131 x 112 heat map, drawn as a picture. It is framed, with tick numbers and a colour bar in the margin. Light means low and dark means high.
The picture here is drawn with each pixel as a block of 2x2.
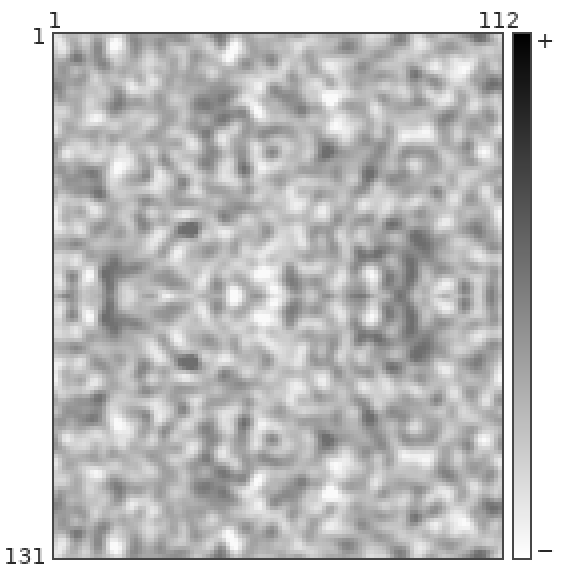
The ninth with the highest average is the middle right. The histogram is bell-shaped. It is mirror symmetric from top to bottom. The field is mottled with small blotches. Overall the values sit about 30% of the way up the scale. No regular stripes run through it.
